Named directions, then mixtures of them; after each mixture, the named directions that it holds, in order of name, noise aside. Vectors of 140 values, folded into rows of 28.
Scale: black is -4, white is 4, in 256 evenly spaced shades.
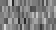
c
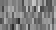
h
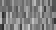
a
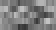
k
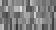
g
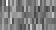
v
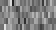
c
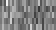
v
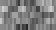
h, k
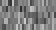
c, g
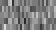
c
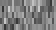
c, h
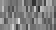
h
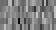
c, h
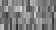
g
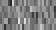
c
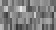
g, k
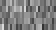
g, v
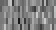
c, h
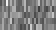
v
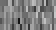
c, h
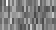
v
